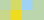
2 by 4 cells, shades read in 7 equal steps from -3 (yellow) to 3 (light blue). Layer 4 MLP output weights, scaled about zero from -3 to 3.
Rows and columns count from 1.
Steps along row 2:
down up same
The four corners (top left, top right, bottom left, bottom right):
1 1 0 1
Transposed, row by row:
1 0 / -1 -3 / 3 1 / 1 1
